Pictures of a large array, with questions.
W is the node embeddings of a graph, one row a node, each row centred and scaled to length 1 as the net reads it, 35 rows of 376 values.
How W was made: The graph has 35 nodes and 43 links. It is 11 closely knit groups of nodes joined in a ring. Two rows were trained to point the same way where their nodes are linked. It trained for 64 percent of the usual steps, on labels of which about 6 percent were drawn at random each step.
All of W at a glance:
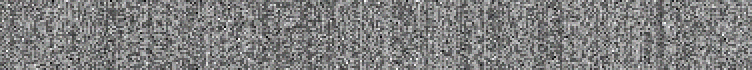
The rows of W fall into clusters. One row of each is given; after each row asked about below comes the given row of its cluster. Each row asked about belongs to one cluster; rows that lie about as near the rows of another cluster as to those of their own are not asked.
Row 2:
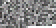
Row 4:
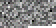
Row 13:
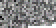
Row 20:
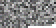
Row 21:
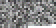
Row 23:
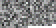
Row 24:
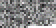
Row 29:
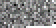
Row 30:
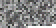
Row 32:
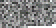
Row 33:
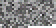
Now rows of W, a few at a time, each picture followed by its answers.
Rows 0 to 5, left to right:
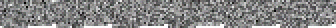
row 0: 13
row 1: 2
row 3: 21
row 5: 20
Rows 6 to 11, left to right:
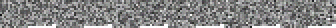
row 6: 32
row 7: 4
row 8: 30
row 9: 4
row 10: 33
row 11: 24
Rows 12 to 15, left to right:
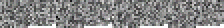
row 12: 24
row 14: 30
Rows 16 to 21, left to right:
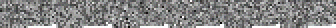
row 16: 29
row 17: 23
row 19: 32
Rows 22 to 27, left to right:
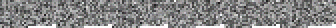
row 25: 23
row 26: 33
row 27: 21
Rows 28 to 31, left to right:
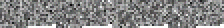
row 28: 2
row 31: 20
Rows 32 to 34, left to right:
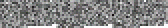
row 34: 32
